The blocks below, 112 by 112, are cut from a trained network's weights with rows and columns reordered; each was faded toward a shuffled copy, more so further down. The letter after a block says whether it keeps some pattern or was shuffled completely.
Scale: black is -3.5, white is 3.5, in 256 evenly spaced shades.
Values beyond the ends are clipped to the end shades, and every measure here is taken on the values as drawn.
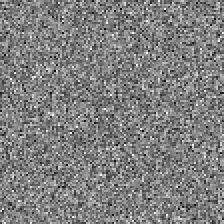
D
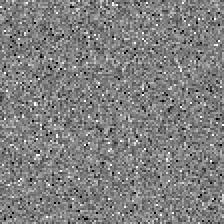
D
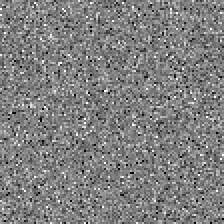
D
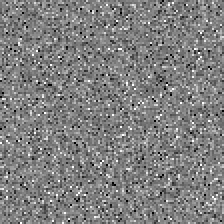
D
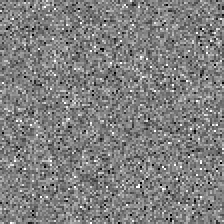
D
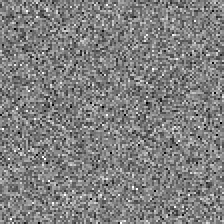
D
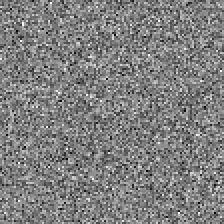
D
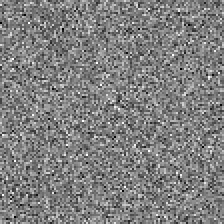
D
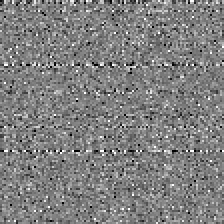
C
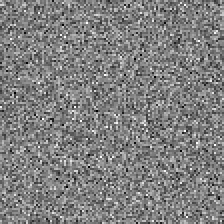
D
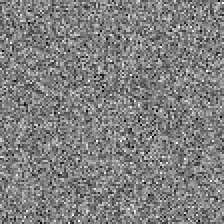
D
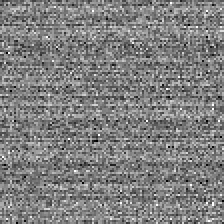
C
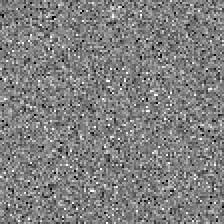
D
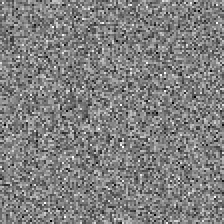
D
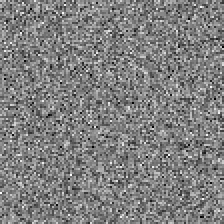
D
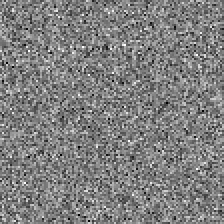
C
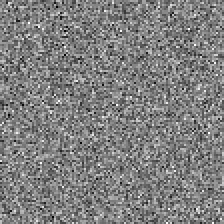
D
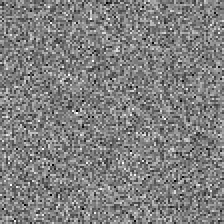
D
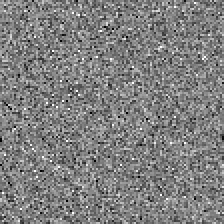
D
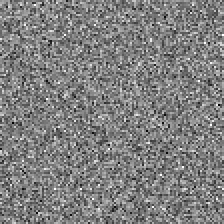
D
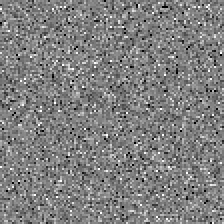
D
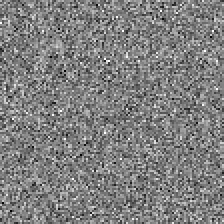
C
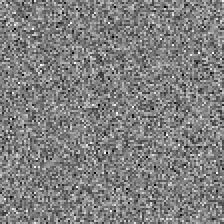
D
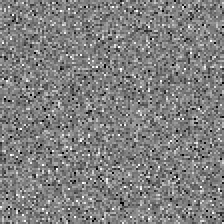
D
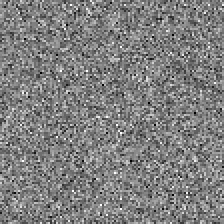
C
